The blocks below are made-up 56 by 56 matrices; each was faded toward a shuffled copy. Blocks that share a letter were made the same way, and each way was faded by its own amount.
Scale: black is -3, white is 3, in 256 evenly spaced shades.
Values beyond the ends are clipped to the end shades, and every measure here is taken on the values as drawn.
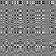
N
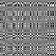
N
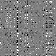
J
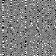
J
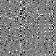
J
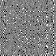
J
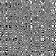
J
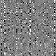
J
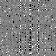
J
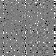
J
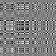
N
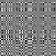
N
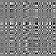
N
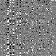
J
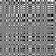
N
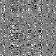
J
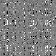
J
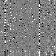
J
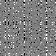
J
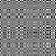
N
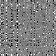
J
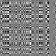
N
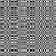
N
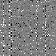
J
